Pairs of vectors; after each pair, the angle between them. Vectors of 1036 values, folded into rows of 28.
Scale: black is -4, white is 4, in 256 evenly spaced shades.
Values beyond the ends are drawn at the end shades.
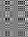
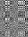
nearly opposite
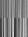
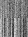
nearly opposite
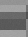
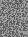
orthogonal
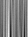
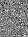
orthogonal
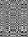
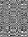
nearly opposite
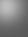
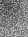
partly opposed
